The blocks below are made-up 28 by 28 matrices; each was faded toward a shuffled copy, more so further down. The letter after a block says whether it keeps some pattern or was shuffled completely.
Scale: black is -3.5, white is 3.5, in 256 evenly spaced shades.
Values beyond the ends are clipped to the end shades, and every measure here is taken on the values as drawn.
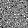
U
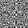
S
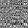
S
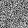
U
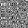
S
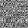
S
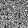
U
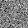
U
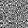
S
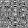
S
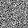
U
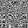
S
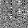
S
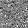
U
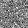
U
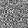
S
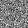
U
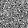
U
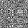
S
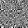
S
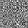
S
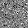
U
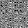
S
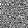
S
